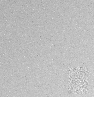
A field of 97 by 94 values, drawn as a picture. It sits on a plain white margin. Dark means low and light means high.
Odd patch: rougher, in the bottom right. Mirror symmetry: none. Slope: up to the bottom right. Grain: fine. Odd rows or columns: none. Roughest part: bottom right.
